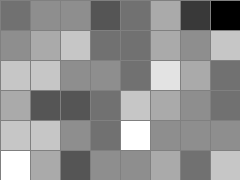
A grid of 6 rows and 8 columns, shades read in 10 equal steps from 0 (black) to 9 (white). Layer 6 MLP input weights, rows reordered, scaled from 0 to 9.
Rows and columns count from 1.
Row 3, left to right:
7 7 5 5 4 8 6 4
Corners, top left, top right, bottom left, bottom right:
4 0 9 7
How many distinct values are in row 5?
4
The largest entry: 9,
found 2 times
